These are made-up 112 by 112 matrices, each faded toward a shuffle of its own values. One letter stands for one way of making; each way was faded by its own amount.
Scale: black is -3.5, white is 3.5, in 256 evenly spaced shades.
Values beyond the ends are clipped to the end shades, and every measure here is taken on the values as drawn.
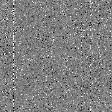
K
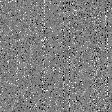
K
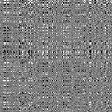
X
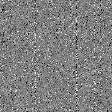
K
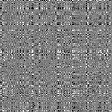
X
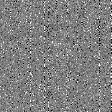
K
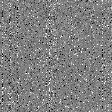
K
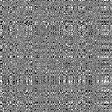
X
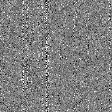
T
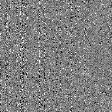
T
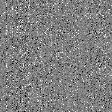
K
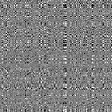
X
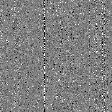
T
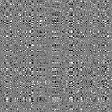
X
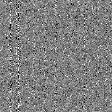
T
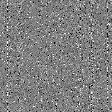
K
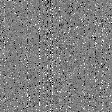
K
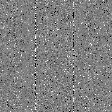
K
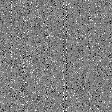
K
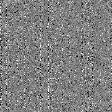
T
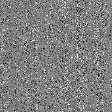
K
